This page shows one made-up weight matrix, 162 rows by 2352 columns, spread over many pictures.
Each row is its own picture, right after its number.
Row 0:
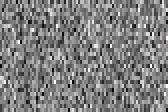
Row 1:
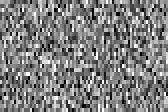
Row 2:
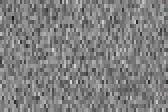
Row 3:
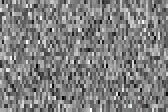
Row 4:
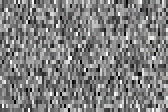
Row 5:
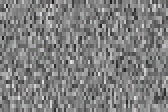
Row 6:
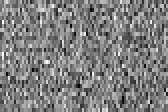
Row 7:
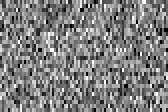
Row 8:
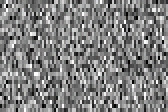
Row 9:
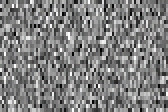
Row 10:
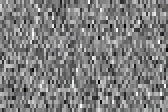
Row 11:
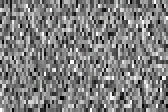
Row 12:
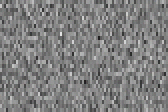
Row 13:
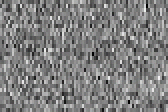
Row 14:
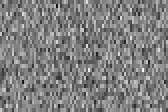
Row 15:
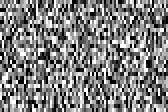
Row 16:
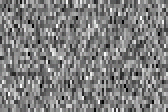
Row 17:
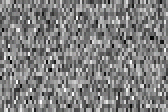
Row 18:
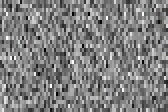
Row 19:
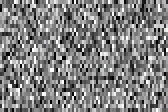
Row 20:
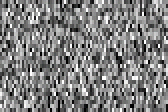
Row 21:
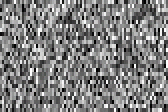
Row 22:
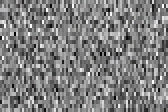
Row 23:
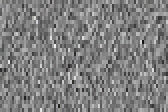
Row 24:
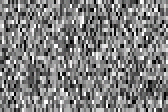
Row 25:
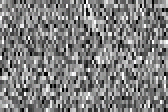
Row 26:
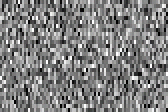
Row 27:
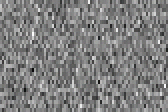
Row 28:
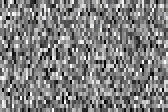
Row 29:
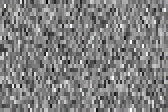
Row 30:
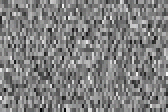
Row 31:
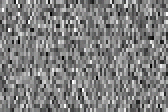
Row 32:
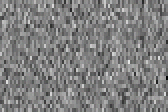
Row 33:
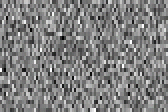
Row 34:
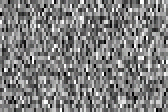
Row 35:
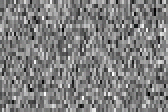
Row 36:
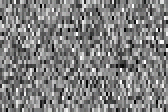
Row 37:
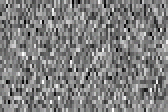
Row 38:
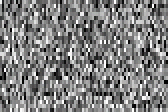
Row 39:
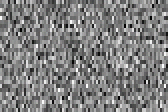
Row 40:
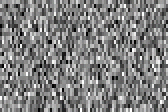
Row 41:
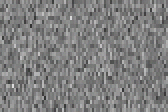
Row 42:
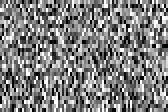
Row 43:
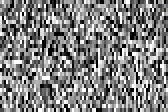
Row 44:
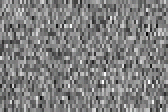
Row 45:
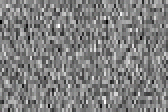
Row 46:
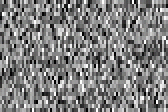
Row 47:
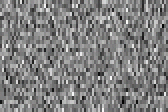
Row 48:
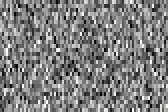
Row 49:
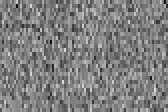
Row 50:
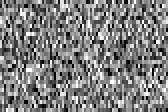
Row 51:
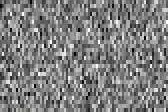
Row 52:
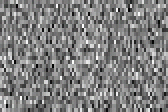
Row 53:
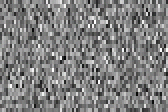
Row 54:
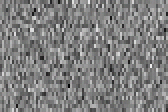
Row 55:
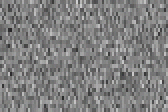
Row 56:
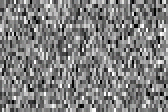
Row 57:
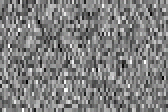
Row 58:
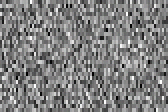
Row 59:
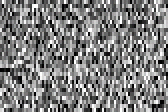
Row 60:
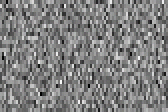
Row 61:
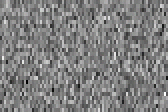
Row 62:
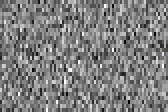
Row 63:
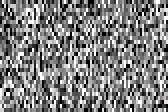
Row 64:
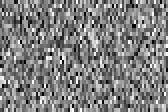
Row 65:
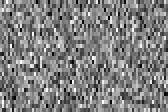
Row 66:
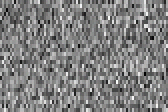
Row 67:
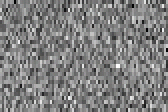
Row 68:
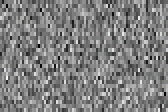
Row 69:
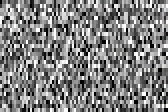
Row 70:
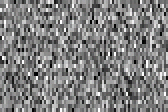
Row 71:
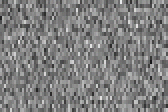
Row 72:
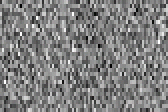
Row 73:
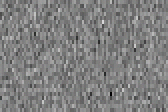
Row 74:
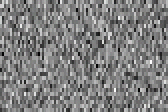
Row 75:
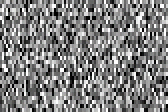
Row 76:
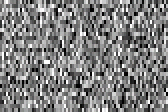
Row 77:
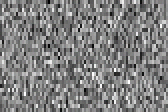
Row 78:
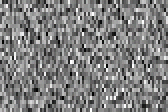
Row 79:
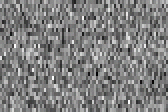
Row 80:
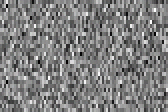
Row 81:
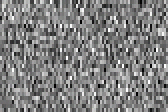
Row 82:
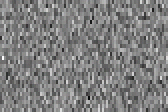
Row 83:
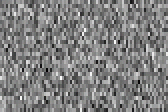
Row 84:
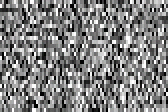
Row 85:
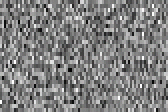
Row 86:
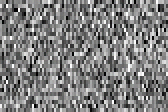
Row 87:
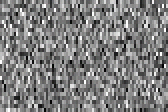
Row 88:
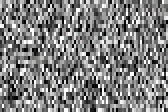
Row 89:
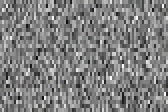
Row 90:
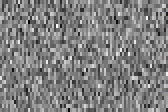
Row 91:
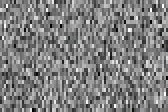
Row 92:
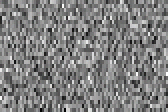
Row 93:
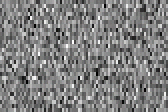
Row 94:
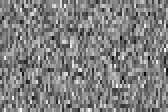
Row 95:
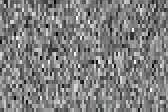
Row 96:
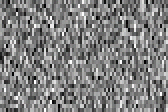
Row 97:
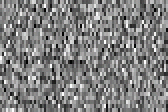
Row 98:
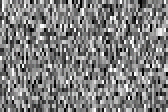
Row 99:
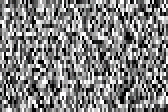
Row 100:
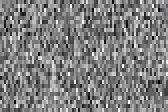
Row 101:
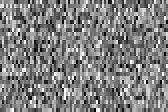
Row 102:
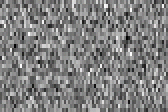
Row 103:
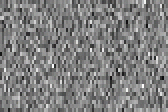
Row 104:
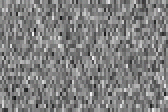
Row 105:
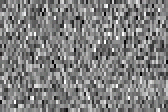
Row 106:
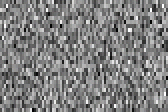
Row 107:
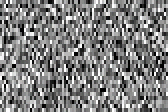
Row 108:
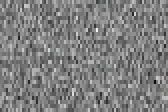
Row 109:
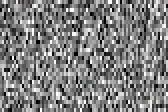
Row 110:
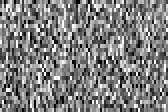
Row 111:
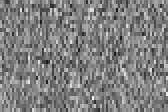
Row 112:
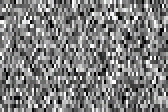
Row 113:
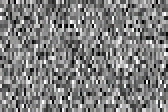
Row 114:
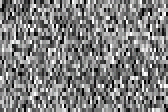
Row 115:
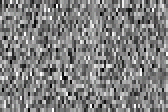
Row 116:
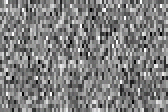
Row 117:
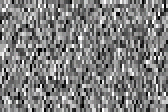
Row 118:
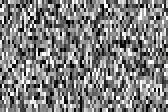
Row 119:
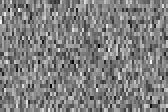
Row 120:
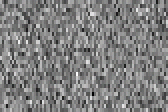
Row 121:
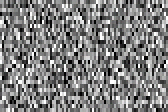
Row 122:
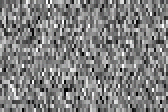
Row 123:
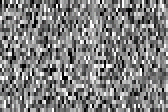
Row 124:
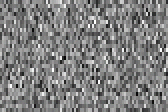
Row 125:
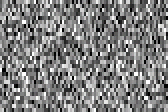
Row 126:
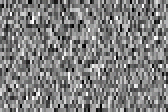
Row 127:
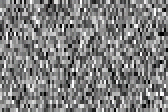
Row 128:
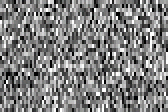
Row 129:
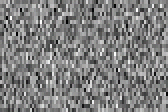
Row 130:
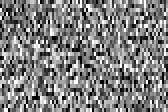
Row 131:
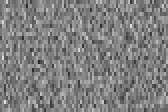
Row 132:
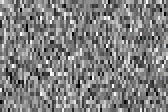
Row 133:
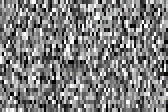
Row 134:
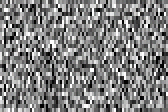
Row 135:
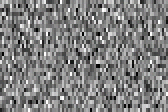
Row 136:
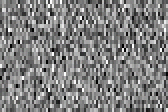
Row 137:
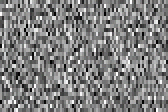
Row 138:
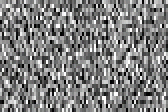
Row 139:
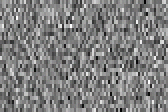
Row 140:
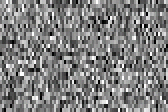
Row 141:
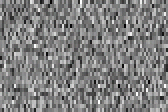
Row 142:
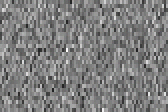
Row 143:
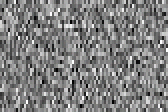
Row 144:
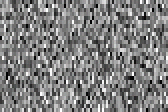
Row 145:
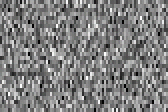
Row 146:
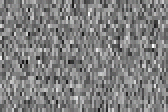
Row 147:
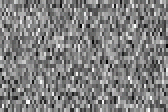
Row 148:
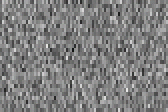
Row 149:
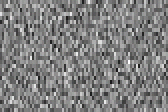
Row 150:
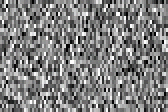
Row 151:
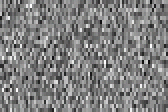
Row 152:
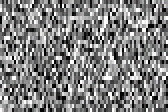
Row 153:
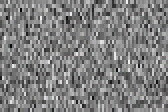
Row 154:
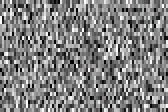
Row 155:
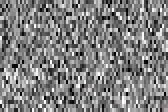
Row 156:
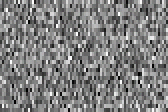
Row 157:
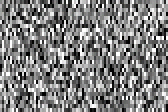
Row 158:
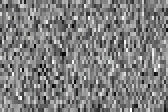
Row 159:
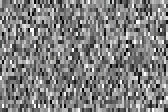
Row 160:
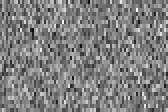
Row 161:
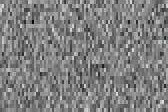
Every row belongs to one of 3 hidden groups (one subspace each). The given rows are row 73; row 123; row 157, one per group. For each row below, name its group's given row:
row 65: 157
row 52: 123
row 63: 123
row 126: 123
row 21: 157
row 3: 123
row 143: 157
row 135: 123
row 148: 157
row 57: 157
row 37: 73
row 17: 157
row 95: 123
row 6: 73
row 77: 73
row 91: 73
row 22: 73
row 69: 123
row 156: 157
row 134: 73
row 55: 157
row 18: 123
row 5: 73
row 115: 123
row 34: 73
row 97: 73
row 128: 73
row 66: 157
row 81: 157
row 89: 73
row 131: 73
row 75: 73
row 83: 123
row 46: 123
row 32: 73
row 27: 157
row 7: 157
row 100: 73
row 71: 123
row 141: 157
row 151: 123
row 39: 157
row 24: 73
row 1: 73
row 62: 73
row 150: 73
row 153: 73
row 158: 123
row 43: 123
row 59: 123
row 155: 73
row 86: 73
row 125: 157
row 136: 157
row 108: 157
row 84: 73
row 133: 73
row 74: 123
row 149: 73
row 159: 157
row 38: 123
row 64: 157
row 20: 123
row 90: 157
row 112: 73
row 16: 157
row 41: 73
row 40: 123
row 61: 73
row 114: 157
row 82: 73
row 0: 157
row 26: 157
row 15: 73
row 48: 123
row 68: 73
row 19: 157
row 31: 157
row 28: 123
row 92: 123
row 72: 123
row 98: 157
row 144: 73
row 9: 73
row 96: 73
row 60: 73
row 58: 73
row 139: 157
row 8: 73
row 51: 123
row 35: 157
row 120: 123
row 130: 157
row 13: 73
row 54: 157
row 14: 123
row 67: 157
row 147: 157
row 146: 73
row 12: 73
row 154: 123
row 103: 73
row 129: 73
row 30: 123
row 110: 123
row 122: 157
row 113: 157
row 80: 73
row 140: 157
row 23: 123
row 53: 157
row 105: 73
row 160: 157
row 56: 157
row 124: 157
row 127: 157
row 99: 73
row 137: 73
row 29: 157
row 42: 73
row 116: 73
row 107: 73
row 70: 73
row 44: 157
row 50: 73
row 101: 157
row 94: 157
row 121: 73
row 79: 73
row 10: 157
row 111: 73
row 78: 123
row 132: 73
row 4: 157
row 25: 123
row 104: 157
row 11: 123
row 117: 73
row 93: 73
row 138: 73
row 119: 123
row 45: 73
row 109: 123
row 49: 123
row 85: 73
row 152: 123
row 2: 157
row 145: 157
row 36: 157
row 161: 123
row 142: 73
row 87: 73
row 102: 73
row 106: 73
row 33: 157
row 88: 157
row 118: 73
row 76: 73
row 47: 73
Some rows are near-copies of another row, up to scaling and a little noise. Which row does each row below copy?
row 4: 156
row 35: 56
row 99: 131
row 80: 150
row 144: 82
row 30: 92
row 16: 145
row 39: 113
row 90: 26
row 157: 54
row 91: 106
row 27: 10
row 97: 133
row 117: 142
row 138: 45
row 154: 119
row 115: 123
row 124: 53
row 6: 76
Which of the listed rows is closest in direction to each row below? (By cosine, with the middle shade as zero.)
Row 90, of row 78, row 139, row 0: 0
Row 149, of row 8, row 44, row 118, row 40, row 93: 93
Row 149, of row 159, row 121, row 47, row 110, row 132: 132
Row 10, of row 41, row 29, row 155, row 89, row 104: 104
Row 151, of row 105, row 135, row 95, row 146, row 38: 38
